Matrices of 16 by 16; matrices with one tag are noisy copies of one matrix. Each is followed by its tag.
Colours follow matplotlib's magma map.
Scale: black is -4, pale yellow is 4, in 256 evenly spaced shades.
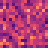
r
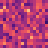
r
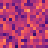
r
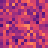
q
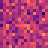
q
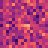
q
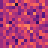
q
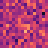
q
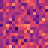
q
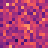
q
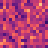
r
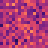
q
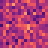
q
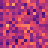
q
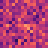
q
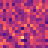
r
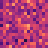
q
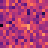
q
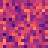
r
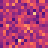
q
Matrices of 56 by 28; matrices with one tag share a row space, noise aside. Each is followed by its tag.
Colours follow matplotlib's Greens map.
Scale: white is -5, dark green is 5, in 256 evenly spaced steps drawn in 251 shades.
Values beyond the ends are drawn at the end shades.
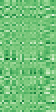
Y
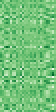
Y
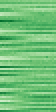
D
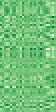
Y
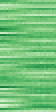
D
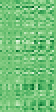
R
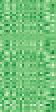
Y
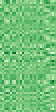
Y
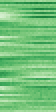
D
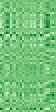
Y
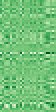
Y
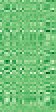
Y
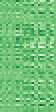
R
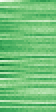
D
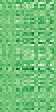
R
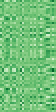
Y
